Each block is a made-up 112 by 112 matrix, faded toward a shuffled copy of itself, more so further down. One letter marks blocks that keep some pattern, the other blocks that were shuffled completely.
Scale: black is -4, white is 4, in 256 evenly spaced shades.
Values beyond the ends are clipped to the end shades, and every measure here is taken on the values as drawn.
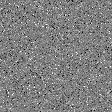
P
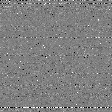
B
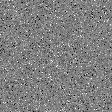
P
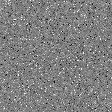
P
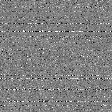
B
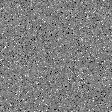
P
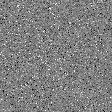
P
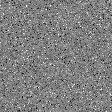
P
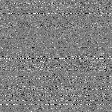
B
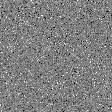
P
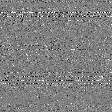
B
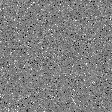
P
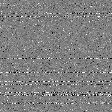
B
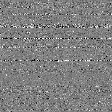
B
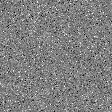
P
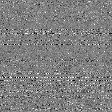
B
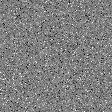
P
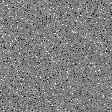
P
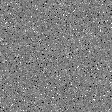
P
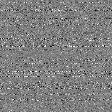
B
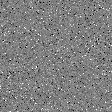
P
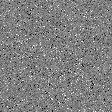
P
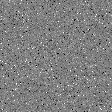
P
